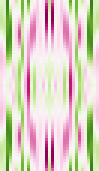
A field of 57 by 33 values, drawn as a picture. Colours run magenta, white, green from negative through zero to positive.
The centre is the calmest part. It mirrors both left to right and top to bottom. Streaks run downward. The values follow a bell shape.
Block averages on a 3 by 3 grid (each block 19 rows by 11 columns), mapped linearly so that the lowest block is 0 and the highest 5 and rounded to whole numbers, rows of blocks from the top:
505 | 343 | 505
